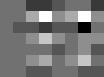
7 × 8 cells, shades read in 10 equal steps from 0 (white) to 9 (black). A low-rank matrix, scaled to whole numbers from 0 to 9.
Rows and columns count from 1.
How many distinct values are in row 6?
4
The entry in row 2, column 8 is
4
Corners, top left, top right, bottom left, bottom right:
5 7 5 6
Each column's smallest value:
5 5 3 0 4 3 0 4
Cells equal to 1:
0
